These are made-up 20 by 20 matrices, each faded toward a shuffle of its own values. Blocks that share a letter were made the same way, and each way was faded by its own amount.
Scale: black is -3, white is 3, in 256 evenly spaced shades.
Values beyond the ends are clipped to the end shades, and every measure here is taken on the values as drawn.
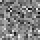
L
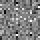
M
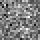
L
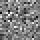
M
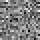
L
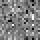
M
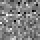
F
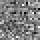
L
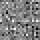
M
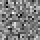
L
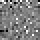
F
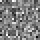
L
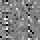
M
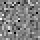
F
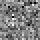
L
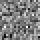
L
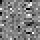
M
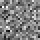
L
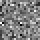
L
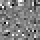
F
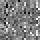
M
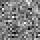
L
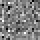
M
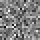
L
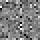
M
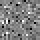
F
